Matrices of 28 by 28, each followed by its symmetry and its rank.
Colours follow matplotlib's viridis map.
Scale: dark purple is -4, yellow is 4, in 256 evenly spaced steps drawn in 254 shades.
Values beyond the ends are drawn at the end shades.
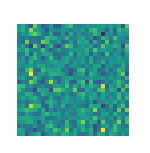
neither, rank five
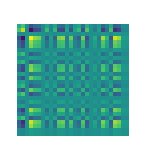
symmetric, rank one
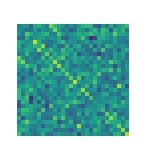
symmetric, full rank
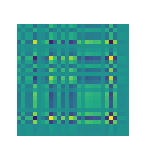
symmetric, rank one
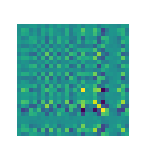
symmetric, rank two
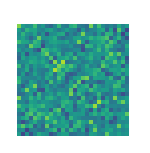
symmetric, full rank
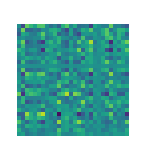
neither, rank three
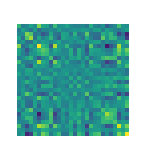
symmetric, rank three
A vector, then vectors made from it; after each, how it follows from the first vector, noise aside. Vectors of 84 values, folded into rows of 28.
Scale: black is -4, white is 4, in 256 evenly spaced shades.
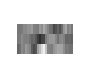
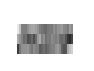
wrapped around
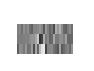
sign-scrambled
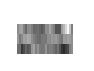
wrapped around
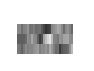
wrapped around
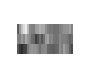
wrapped around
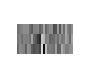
sign-scrambled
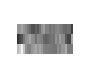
wrapped around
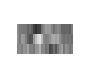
wrapped around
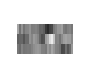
wrapped around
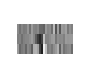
sign-scrambled
